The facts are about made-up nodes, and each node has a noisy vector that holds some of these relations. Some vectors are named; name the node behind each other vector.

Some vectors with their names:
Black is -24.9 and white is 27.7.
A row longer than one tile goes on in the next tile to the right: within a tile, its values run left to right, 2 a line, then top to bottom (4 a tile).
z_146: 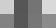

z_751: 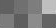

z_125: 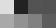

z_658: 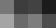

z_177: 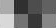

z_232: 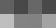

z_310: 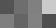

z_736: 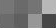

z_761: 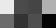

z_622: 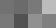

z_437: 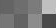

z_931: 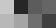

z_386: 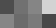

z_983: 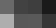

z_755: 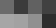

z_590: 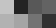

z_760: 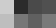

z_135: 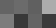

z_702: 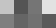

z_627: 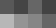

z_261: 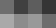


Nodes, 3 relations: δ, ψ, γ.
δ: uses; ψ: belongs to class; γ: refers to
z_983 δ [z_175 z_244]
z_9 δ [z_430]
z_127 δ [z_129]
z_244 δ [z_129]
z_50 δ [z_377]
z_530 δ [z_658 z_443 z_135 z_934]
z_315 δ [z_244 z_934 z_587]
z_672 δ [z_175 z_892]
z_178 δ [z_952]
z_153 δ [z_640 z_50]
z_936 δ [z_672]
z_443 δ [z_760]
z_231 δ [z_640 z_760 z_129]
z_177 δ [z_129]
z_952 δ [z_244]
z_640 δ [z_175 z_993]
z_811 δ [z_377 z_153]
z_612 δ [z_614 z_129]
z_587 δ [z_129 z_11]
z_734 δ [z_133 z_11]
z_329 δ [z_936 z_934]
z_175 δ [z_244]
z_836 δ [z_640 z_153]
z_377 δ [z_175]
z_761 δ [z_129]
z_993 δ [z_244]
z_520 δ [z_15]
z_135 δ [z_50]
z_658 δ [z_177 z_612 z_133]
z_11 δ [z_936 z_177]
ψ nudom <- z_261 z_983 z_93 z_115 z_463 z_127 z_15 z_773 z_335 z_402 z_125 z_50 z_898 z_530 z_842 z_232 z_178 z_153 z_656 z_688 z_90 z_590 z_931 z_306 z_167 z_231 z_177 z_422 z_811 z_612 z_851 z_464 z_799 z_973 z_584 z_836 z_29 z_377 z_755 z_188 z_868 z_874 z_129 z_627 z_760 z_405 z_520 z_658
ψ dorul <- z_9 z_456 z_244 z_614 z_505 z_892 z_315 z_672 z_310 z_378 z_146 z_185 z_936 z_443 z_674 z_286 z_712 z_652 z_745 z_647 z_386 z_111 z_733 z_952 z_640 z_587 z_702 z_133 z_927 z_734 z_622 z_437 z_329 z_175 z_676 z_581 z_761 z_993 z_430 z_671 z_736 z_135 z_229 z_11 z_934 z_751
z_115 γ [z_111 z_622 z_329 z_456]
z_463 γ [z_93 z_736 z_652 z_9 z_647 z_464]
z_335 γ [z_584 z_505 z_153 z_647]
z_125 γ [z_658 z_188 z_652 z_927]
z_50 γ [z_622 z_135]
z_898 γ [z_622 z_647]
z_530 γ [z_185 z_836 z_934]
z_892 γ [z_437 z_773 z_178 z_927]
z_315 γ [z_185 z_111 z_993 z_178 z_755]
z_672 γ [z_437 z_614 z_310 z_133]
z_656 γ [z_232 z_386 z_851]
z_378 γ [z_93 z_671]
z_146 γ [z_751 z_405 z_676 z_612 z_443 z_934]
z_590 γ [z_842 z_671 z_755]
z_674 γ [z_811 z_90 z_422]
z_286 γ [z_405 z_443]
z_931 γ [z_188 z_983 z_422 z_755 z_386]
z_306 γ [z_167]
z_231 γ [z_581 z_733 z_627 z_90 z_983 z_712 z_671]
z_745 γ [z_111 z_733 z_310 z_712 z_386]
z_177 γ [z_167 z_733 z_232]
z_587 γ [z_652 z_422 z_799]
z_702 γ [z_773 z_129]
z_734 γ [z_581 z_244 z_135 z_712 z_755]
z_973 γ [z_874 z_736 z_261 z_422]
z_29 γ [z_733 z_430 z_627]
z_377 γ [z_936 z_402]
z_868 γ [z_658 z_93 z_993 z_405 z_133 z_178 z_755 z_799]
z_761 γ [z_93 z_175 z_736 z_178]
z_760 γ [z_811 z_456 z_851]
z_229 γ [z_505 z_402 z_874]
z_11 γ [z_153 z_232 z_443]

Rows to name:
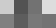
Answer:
z_229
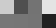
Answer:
z_378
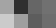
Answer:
z_29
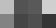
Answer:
z_672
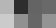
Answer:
z_656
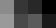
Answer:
z_178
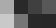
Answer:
z_231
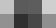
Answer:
z_11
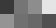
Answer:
z_733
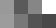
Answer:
z_745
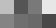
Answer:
z_674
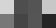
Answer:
z_587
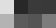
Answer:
z_50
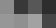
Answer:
z_93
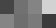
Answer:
z_712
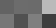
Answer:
z_133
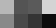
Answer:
z_734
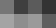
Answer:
z_799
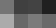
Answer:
z_612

